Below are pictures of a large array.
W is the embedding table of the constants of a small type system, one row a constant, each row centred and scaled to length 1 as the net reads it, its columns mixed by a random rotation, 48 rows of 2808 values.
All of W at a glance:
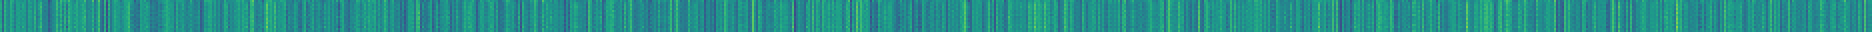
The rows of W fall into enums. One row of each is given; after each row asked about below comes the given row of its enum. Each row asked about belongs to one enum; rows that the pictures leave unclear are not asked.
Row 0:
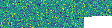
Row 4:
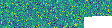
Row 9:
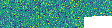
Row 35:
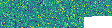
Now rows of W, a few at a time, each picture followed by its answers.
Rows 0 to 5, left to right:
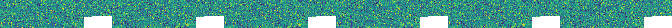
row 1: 4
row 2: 4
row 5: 9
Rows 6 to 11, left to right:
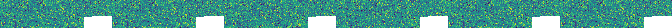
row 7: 35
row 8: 4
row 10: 35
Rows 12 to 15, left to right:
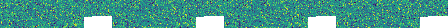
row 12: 4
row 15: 0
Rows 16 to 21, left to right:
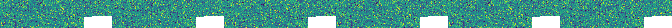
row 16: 35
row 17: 9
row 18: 0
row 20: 35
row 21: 9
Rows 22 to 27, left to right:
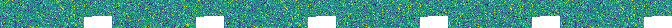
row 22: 35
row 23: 4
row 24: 35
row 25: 0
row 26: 0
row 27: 35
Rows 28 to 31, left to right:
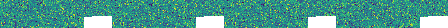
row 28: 35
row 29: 0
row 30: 0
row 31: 4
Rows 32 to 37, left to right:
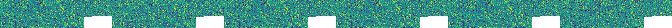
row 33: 0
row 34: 35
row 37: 9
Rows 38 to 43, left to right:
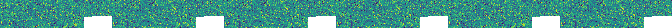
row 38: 4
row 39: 35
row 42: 4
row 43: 35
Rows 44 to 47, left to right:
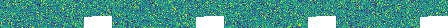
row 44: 0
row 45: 35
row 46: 4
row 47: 9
